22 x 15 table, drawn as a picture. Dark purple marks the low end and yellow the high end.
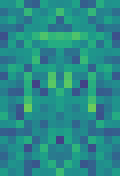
Average level on the scale: 50%. Slope: none. Mirror symmetry: left to right.
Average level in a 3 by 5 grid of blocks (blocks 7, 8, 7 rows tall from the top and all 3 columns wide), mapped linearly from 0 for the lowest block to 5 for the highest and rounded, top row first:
1 4 4 4 1 | 0 3 5 3 0 | 1 0 3 0 1
